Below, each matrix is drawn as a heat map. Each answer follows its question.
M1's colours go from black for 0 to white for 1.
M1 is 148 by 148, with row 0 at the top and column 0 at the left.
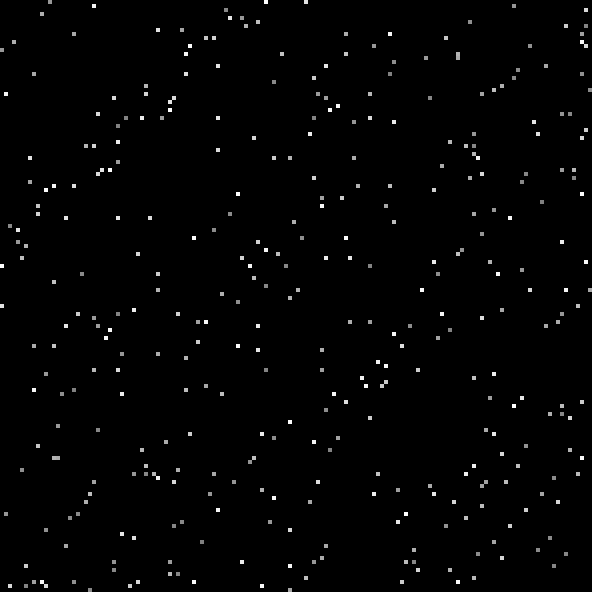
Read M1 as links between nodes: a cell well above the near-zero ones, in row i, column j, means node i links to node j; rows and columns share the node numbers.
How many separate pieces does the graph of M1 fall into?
3
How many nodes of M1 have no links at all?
0
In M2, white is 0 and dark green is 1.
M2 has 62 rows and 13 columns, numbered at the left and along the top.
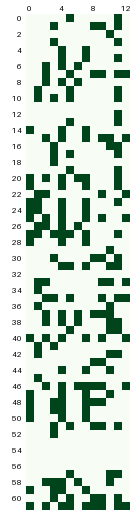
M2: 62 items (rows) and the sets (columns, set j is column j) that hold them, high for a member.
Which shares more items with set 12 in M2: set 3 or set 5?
set 5
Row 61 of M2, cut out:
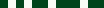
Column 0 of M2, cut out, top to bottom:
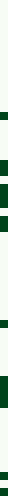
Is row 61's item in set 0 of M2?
yes
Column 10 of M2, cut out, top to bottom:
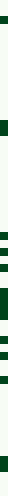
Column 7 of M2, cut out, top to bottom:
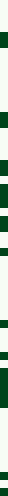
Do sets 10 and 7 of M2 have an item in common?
yes
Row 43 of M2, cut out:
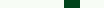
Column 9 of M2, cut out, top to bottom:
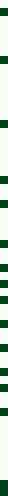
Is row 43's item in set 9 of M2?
yes
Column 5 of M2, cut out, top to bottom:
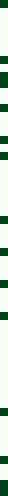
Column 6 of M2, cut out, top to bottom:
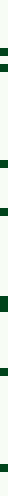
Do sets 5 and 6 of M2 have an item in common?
no
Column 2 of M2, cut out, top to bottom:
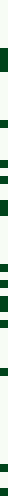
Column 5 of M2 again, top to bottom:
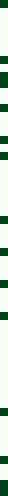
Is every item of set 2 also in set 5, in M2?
no
